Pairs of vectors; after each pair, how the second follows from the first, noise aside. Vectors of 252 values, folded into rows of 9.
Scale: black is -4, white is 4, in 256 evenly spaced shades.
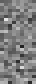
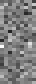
shuffled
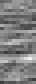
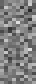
shuffled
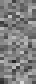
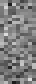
shuffled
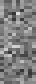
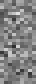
sign-scrambled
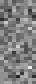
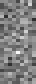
shuffled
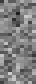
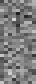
sign-scrambled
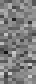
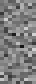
shuffled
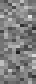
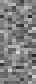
sign-scrambled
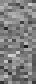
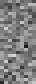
sign-scrambled
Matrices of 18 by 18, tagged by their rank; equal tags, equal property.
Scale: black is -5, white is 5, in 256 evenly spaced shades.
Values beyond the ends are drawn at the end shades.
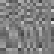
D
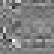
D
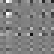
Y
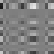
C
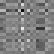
Y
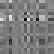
Y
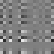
C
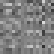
D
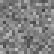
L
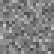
L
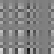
C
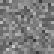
L
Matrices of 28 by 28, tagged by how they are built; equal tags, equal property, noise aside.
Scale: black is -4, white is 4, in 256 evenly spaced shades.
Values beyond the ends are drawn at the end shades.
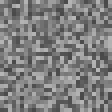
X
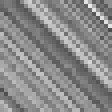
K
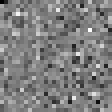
X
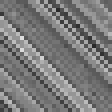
K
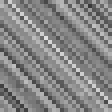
K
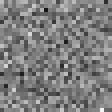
X
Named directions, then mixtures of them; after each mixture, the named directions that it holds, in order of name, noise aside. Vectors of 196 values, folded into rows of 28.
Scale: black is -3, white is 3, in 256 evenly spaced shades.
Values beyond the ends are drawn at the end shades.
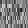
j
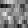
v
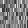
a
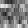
v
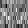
j, v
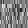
a, j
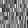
a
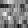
v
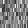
a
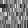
a, v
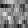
v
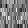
j, v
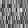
j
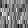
j, v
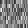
a, j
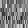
j, v
